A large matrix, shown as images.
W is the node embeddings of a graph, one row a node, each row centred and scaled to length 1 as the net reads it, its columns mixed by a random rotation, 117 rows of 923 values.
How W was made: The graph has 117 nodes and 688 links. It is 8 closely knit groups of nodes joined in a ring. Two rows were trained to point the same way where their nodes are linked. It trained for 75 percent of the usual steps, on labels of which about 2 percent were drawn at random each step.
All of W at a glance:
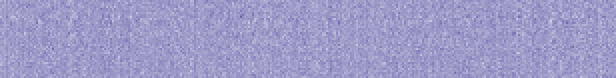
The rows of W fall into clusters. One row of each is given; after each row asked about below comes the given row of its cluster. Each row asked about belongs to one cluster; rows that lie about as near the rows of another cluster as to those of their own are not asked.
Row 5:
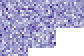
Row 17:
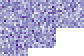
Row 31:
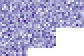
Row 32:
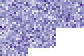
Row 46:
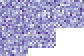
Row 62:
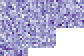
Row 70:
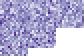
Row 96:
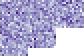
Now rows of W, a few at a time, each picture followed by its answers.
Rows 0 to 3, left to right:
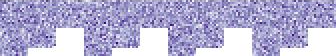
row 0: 31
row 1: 62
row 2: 46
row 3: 31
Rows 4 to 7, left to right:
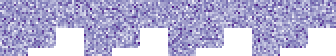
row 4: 96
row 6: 46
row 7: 96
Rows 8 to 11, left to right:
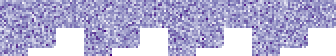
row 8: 17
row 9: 96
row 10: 96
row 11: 32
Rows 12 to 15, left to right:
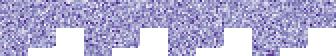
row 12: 31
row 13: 62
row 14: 70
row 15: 62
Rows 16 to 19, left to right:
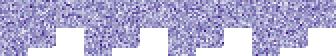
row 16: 31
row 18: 5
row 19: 32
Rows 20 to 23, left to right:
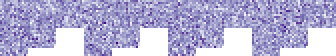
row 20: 70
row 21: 62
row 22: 70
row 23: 5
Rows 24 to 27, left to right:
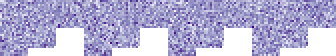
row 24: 62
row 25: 62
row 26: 62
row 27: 32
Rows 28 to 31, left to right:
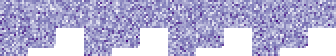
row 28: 70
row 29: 32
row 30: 31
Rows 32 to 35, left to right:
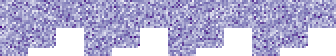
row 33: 31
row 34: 46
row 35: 31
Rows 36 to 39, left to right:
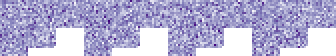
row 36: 5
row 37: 31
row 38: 17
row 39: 70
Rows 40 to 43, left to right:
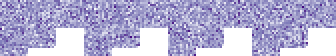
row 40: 46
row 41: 31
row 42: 96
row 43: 5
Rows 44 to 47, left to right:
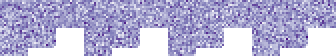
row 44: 17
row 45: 70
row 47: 96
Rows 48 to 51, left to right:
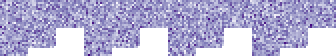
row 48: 32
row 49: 32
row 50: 70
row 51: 62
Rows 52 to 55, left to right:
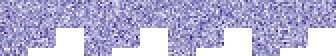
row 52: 70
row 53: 32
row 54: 5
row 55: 62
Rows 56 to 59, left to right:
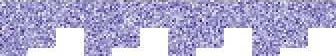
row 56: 46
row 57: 31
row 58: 17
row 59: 32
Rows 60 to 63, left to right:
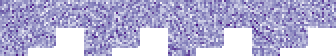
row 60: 31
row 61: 17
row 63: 96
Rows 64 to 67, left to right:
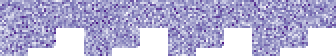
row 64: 17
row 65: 31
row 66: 5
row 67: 5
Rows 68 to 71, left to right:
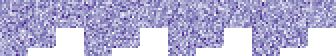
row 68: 31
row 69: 46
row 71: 70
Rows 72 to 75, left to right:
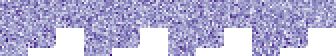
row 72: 96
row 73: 96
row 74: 31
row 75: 70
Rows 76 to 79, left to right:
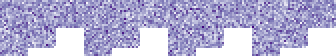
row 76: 17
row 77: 46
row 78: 5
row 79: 32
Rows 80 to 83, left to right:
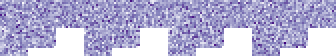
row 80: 17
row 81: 31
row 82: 17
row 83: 62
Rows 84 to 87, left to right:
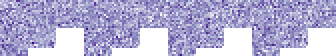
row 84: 62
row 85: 70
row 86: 46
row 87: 46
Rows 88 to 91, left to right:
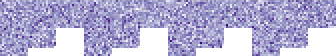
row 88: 5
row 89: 70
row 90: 62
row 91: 32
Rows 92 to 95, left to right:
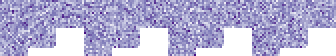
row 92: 31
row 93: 96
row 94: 96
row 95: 46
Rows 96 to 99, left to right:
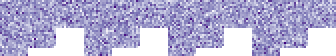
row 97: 31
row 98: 46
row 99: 62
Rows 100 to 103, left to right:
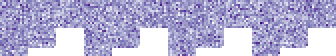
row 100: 46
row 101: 96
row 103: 32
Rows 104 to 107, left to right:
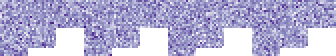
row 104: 62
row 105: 96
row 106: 46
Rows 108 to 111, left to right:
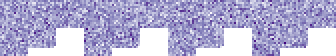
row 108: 32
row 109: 70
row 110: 31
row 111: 62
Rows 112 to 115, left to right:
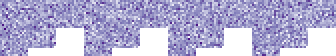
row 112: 5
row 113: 32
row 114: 62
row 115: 46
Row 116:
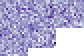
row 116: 5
